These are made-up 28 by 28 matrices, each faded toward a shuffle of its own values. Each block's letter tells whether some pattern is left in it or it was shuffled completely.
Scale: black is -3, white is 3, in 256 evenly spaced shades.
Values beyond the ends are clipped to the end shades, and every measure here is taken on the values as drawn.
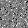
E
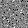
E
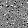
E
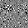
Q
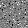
E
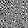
Q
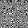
Q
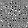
Q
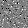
E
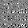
Q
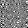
Q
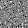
E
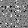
Q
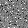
E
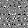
Q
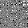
Q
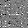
Q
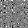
Q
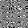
Q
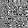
Q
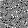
E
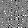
Q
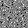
E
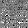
Q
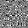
Q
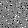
E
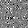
Q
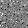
E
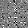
Q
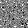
E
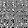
Q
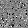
E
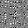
Q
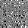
Q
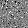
E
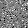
E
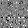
Q
